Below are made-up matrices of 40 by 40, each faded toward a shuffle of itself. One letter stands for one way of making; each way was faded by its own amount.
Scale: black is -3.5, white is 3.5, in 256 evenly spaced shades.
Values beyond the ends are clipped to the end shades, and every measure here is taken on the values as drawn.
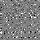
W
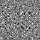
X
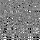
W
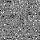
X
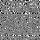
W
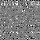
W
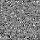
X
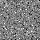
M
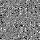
X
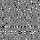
W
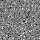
M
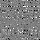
W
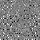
W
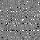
W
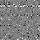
W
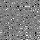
W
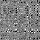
W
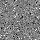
M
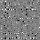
W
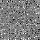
X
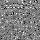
X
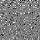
W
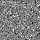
M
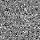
X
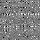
W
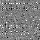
W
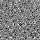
X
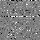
W
